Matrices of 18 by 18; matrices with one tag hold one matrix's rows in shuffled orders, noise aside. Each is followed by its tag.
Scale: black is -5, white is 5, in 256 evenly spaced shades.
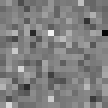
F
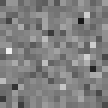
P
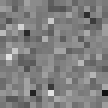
F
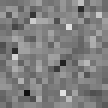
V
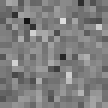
V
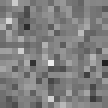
F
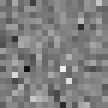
V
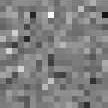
F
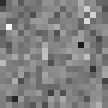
P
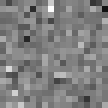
F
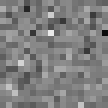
F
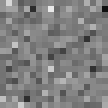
F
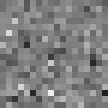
F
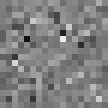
V
